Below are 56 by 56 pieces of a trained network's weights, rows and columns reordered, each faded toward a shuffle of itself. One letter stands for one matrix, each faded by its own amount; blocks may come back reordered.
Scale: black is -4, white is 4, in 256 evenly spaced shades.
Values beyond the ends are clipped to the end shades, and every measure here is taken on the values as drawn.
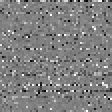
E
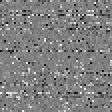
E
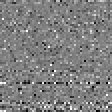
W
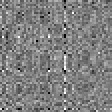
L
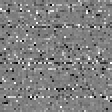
E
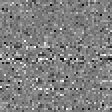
W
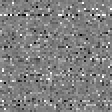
E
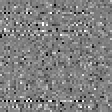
W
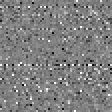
E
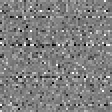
W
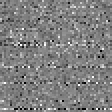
W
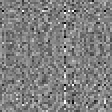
L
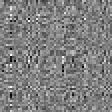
L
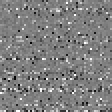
E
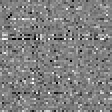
W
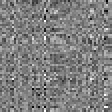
L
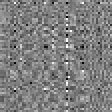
L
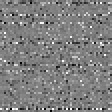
W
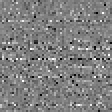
W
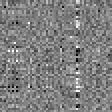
L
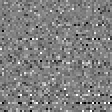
W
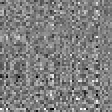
L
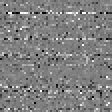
W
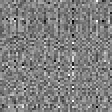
L
